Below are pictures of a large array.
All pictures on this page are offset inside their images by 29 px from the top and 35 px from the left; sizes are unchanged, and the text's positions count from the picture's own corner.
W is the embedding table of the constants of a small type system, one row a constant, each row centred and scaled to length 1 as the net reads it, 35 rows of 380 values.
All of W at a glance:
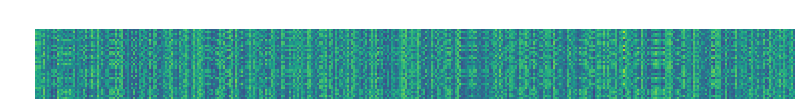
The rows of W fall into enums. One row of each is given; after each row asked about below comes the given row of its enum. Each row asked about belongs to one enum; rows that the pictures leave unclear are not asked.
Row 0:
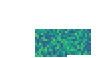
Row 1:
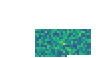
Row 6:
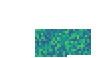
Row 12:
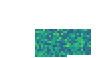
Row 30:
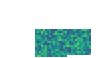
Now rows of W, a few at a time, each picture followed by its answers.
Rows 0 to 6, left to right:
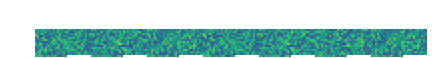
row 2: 6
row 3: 0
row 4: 1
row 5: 12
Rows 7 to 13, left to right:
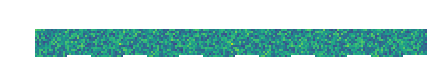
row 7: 6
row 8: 1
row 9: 30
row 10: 1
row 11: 30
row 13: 0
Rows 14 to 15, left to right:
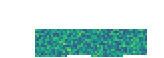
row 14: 1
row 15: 30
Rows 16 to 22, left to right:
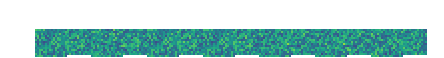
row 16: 6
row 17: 12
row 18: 6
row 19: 6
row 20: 1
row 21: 1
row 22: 0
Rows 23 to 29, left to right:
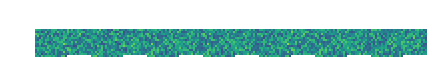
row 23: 1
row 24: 30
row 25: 0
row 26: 0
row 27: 1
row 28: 0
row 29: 6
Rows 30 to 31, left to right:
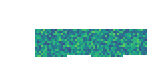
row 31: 12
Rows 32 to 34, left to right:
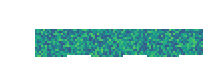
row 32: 30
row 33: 0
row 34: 12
